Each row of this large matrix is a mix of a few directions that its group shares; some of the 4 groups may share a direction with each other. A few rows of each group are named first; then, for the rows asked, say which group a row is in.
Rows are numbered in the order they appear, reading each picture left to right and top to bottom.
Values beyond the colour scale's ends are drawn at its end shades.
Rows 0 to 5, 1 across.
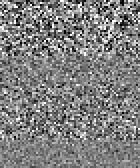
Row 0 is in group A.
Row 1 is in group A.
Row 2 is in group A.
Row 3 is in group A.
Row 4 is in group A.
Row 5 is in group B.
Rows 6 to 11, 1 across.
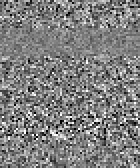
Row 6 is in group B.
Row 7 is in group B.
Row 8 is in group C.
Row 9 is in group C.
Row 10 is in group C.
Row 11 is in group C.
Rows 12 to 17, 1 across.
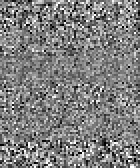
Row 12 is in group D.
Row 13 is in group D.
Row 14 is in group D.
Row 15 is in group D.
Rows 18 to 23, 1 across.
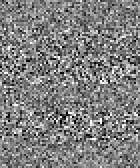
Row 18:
A
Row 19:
A
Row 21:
D
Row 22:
B
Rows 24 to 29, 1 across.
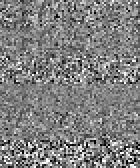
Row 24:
D
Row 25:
D
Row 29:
C
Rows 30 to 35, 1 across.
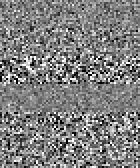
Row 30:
B
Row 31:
B
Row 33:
A
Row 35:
B
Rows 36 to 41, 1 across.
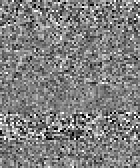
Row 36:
C
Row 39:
C
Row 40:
D
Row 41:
D
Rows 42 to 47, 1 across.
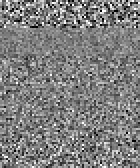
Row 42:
B
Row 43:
A
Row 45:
D
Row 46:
D
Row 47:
B
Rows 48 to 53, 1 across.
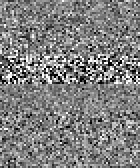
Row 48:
D
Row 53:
A
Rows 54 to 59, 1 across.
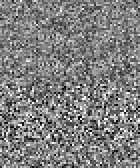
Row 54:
C
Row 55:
B
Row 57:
A
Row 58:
A
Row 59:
B
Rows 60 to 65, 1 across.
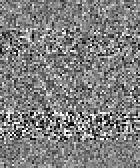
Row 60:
A
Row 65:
D
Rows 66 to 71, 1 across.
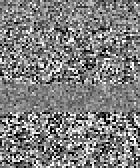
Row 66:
C
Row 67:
B
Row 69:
C
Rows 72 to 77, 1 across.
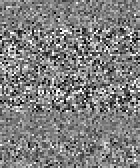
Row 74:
D
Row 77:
C
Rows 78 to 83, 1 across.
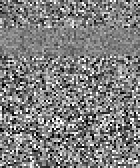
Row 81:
A
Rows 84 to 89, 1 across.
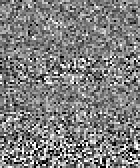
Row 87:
D
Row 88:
D
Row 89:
C
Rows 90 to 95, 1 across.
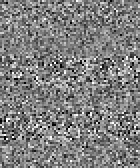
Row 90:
A
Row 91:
C
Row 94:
D
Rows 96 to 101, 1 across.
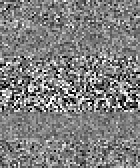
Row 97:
B
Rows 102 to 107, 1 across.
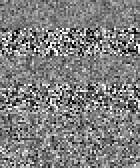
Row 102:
C
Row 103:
C
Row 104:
A
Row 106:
A
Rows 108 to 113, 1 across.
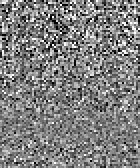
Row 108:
C
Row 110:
D
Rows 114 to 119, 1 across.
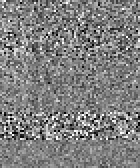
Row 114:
A
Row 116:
D
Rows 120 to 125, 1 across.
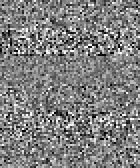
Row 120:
C
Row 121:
A
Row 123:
D
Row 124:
B
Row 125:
C
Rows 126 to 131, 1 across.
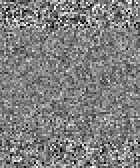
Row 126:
D
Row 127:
D
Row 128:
B
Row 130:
B
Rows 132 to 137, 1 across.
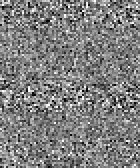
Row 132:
C
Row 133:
A
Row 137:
D
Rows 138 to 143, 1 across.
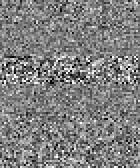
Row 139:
B
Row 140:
D
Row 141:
A
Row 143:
D
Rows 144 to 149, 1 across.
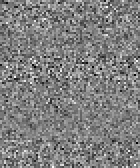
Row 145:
A
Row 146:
C
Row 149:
D
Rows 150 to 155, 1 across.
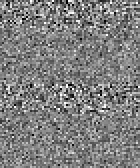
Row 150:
B
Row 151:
A
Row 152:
D
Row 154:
D
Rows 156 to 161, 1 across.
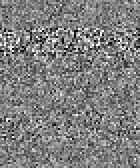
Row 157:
D
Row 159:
B
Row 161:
C
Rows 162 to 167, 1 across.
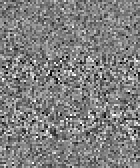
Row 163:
D
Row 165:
A
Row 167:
D
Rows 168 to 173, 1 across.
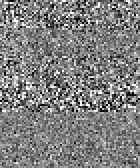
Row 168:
D
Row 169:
D
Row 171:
B
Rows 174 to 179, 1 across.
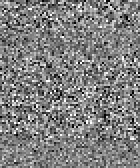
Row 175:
D
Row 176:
A
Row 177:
B
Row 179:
C
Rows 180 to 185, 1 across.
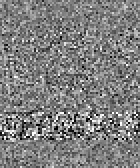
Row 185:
D
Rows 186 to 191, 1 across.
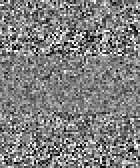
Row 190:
B
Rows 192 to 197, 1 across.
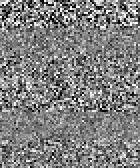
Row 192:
C
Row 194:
D
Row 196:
C
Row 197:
C
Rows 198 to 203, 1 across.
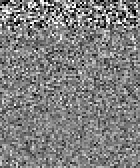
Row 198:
C
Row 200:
B
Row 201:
C
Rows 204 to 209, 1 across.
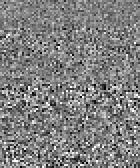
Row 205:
D
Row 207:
C
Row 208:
C
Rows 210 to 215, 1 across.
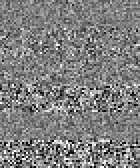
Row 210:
B
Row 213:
C
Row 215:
B
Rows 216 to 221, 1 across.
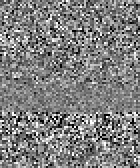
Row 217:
D
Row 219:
A
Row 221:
C
